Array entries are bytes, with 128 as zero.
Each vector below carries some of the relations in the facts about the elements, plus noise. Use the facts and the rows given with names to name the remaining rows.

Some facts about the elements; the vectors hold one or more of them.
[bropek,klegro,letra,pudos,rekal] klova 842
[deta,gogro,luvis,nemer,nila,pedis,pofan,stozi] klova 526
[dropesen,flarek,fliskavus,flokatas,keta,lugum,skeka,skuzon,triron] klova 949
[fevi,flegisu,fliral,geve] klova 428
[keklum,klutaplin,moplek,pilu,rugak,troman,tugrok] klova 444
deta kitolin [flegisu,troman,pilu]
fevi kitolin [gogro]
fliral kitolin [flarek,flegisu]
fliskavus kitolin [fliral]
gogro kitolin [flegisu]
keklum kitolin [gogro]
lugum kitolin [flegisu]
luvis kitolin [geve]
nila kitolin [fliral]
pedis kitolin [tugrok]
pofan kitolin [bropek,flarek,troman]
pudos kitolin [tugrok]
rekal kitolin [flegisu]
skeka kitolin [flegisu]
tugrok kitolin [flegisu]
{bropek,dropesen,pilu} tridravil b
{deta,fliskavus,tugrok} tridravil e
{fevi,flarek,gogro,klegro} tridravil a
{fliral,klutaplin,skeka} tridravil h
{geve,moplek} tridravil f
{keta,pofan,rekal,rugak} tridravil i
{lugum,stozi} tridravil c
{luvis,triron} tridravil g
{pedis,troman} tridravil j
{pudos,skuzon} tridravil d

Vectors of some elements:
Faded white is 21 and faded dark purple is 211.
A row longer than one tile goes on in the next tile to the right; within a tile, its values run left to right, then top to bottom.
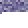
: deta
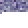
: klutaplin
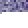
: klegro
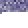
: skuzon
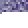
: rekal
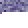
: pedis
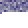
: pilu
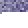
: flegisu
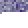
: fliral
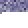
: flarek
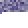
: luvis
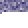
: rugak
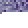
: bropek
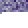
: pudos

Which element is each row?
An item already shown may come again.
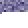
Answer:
pofan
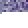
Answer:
klegro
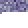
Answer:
skeka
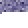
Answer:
stozi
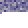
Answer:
keklum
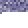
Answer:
fliskavus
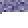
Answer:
pofan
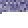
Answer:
dropesen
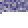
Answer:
tugrok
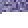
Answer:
letra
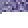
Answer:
rekal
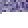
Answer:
klegro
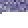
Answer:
flokatas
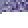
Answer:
rekal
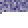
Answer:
troman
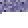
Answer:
gogro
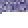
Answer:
keta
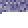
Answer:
dropesen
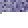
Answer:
fevi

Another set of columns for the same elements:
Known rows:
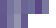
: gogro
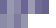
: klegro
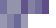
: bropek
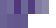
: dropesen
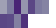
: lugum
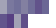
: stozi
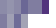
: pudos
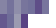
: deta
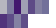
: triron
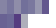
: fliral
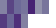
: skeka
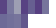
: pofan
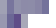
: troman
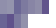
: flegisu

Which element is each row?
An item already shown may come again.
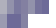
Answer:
keklum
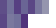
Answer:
flarek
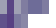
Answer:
pedis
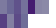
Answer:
skuzon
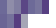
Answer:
geve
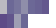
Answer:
luvis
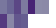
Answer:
skuzon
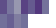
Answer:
pofan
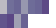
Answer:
luvis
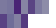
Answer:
fliskavus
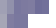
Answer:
tugrok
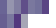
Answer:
geve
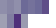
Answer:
moplek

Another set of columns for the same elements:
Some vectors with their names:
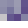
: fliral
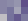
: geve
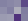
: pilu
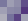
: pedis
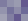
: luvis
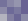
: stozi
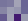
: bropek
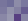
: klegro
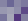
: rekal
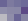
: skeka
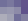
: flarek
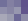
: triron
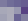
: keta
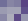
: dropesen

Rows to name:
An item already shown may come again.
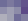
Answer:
flarek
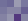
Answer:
letra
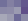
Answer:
triron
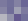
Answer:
keklum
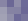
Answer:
deta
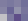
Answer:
klutaplin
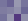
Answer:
pudos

